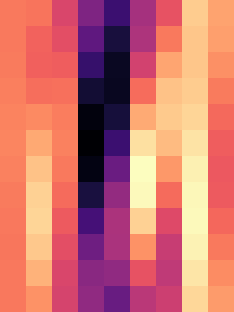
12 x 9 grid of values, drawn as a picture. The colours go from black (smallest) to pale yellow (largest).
Roughest part: centre. Calmest part: top left. Grain: streaks running down.
